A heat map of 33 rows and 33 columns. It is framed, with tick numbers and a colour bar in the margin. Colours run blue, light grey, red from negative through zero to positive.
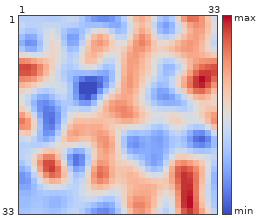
There are no lone odd cells. The halves do not mirror each other. Overall the values sit about 50% of the way up the scale. The texture is blotchy.
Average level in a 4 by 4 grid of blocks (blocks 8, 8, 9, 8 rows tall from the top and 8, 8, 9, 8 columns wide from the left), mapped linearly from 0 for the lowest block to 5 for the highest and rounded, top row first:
2234 | 2034 | 2412 | 1245
